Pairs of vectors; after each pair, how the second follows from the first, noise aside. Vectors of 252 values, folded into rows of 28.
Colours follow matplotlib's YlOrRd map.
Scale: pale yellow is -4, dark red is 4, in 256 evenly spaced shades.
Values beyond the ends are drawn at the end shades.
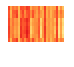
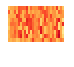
sign-scrambled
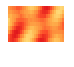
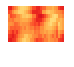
wrapped around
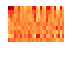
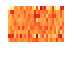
sign-scrambled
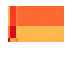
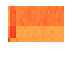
shrunk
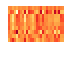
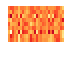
wrapped around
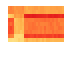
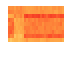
shrunk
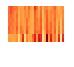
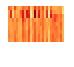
wrapped around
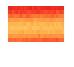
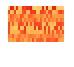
sign-scrambled
